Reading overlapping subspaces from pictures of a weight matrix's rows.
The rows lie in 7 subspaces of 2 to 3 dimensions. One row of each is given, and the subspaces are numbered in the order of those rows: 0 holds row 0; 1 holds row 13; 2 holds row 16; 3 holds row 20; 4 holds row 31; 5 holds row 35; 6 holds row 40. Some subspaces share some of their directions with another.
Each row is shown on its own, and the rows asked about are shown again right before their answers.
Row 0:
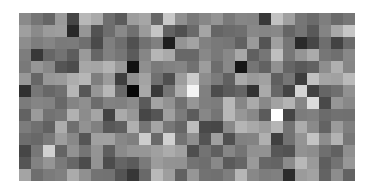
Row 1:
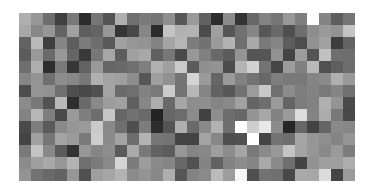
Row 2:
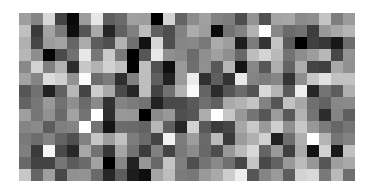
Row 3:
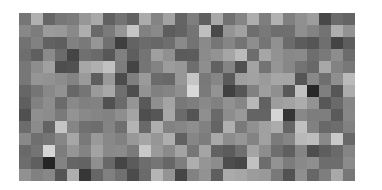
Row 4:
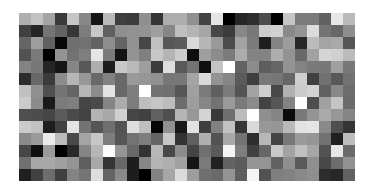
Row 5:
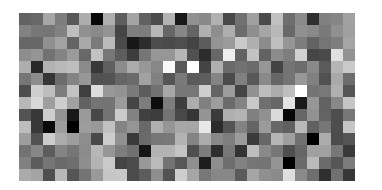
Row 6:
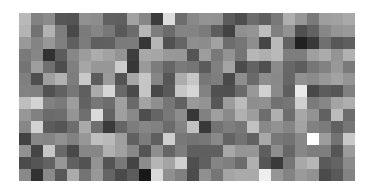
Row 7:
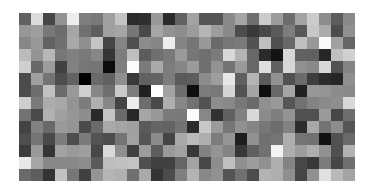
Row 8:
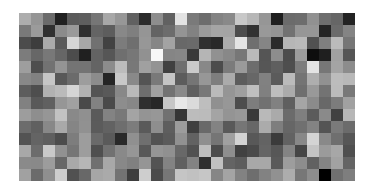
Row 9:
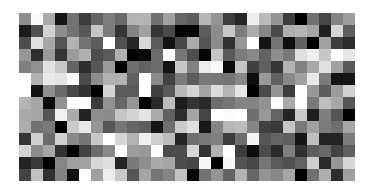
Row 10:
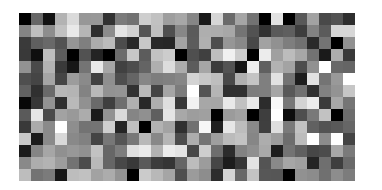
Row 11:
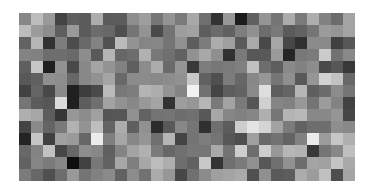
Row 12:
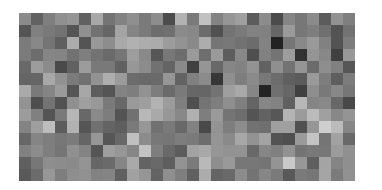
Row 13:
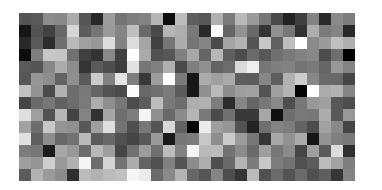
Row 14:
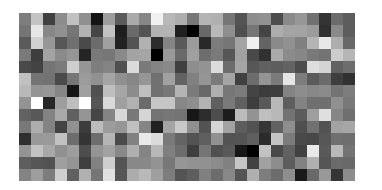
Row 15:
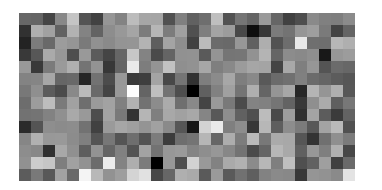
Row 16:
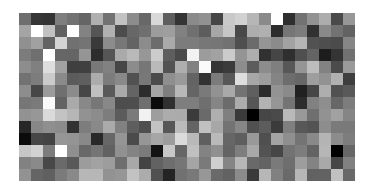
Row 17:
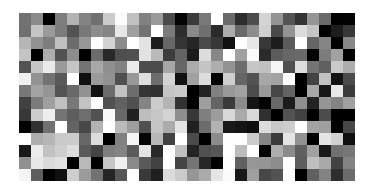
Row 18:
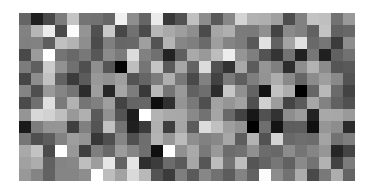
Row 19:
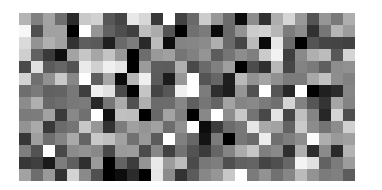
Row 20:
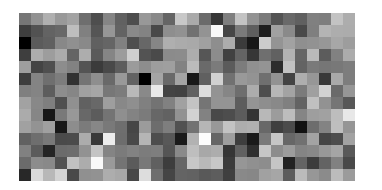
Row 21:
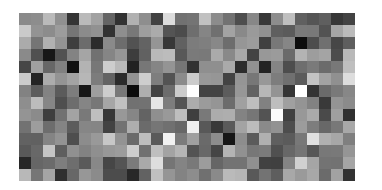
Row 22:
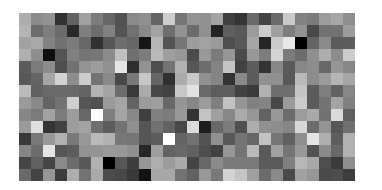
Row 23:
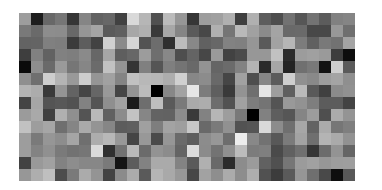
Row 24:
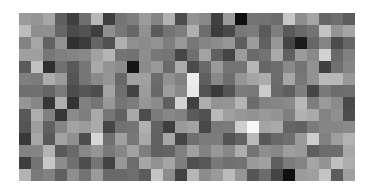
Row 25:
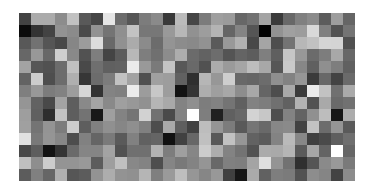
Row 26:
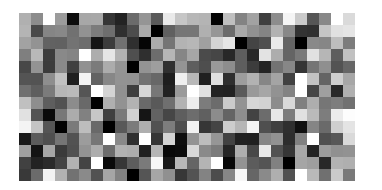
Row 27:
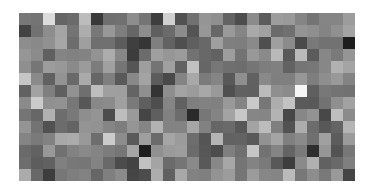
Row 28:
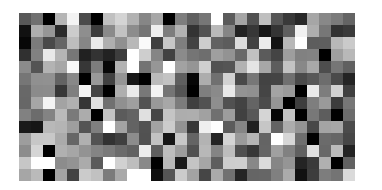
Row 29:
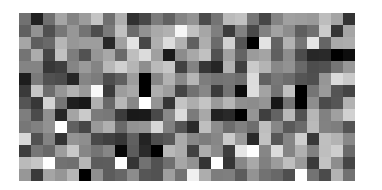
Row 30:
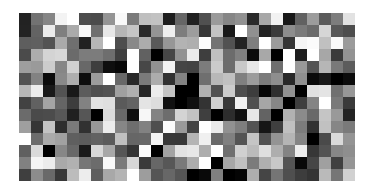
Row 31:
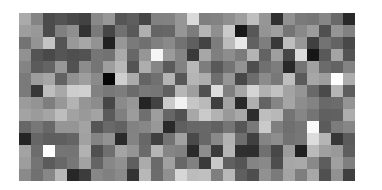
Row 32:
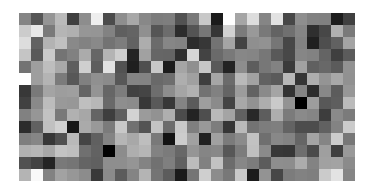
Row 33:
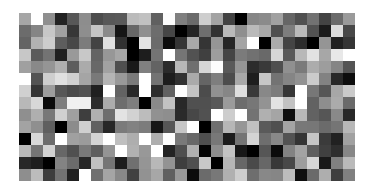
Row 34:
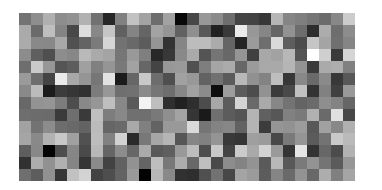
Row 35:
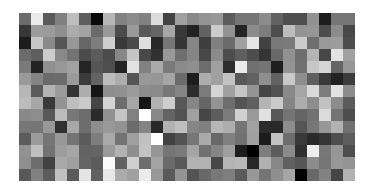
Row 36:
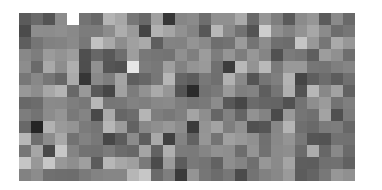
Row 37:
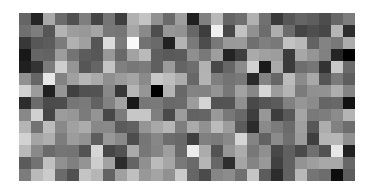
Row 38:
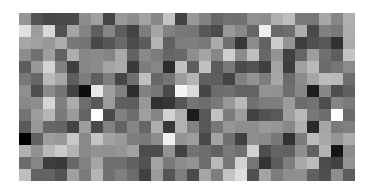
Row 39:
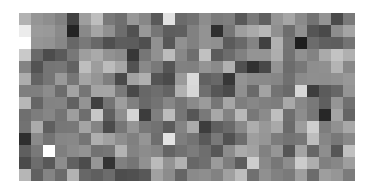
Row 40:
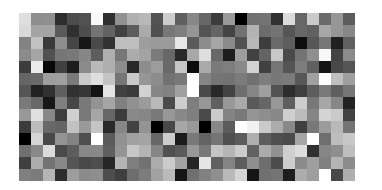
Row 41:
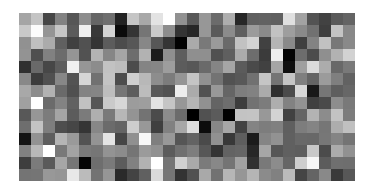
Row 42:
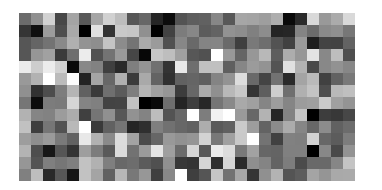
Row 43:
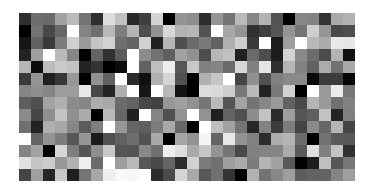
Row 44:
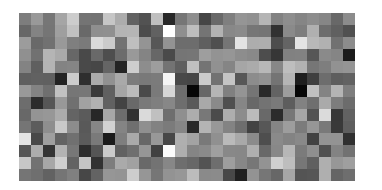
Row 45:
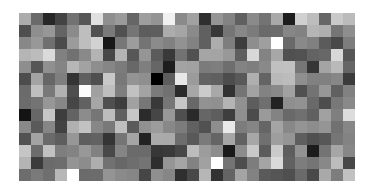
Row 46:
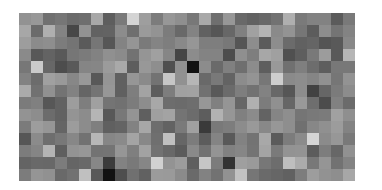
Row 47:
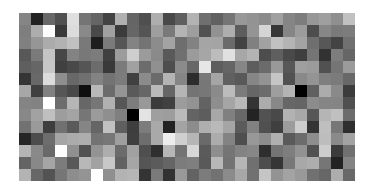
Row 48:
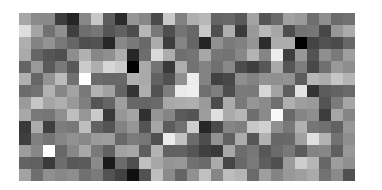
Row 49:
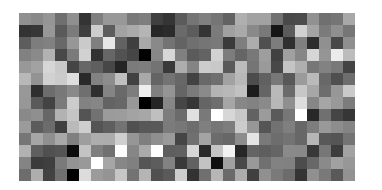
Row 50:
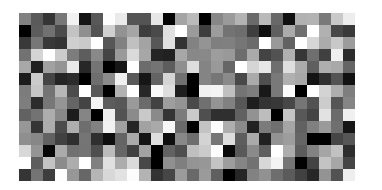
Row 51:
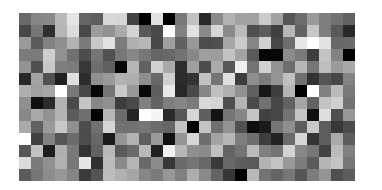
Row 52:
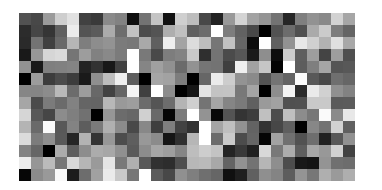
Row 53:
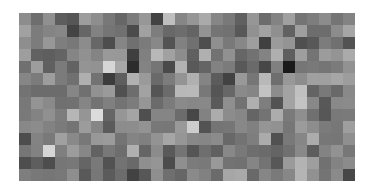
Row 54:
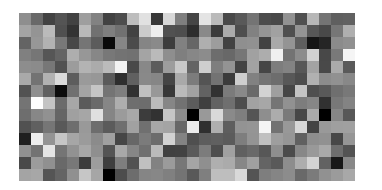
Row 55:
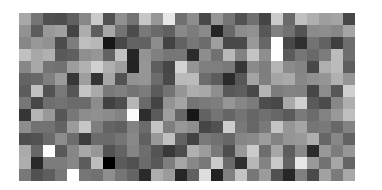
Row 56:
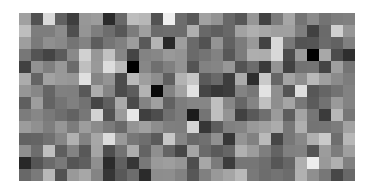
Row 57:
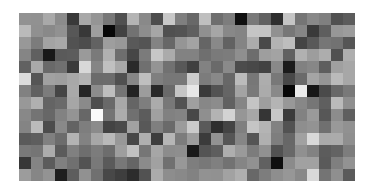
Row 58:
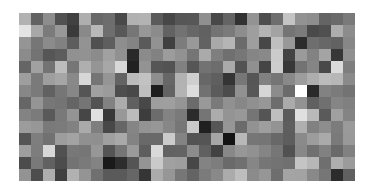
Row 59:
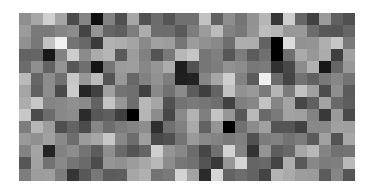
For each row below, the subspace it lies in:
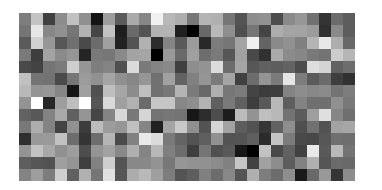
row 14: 5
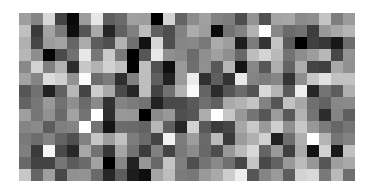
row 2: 5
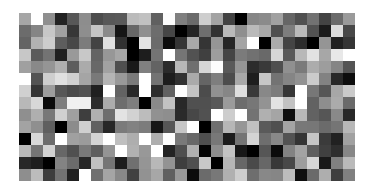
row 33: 5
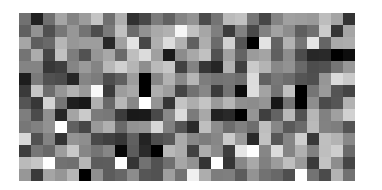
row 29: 5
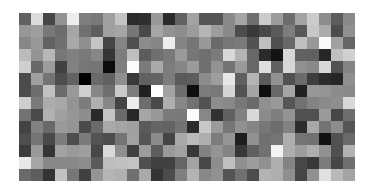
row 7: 1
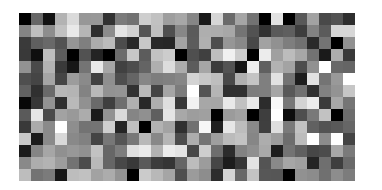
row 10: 0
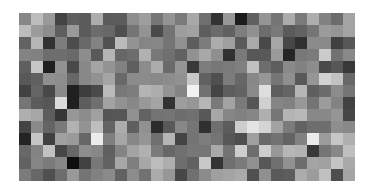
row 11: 6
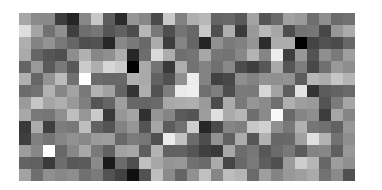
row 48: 4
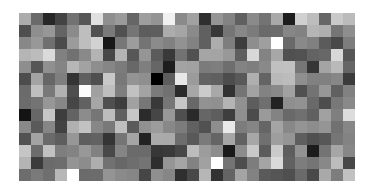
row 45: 0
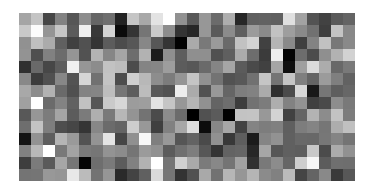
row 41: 5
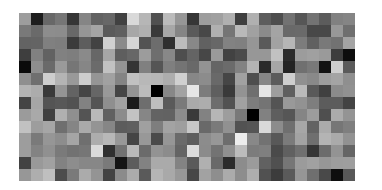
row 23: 1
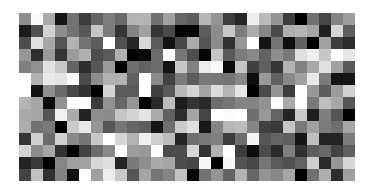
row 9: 5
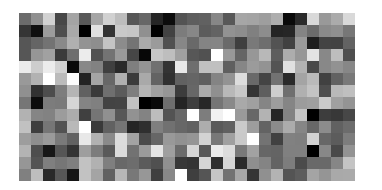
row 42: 5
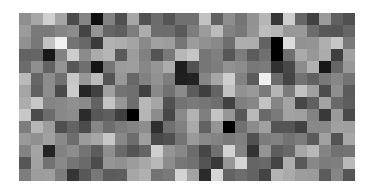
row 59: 0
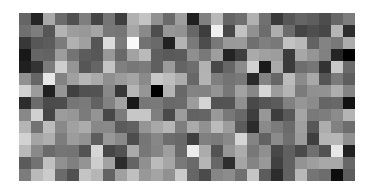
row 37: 1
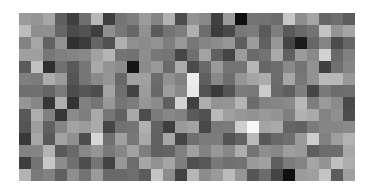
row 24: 6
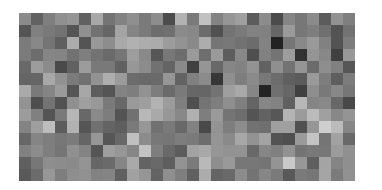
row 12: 6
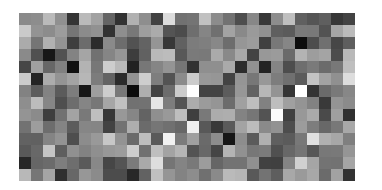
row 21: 0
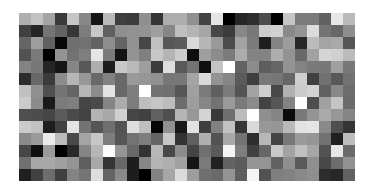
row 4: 2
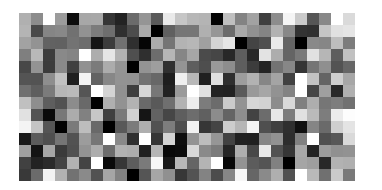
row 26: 3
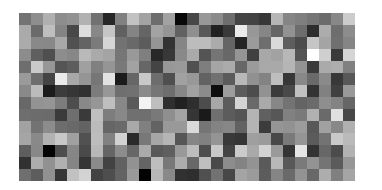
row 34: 4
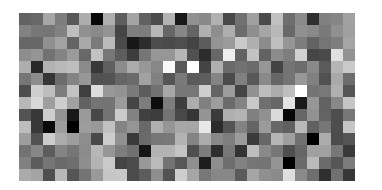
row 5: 6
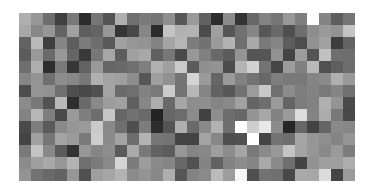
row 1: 6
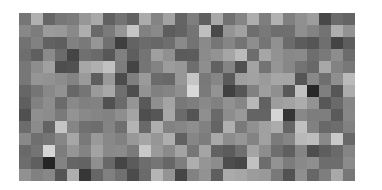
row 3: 0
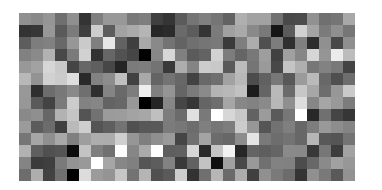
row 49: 5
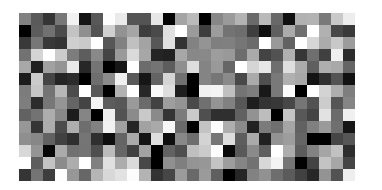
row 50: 0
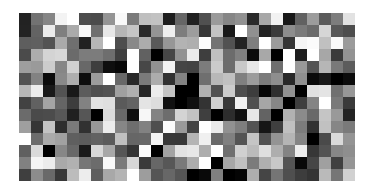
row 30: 4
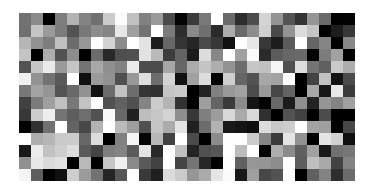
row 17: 3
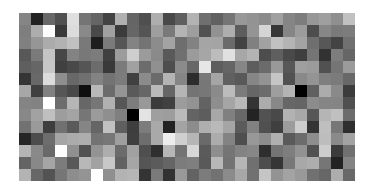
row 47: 2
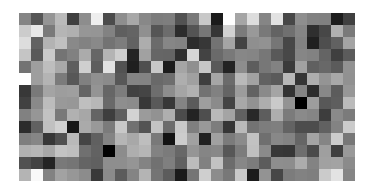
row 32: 2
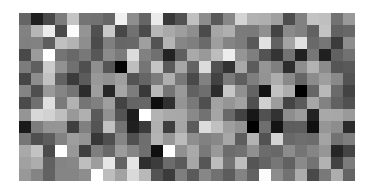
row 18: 2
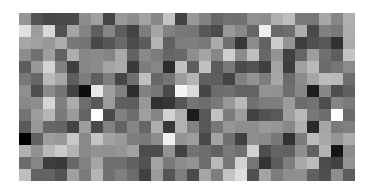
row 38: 2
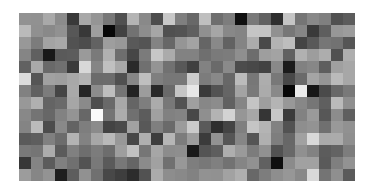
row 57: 0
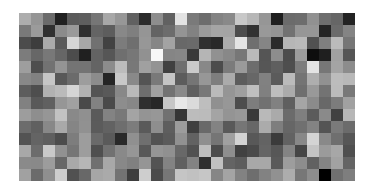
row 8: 4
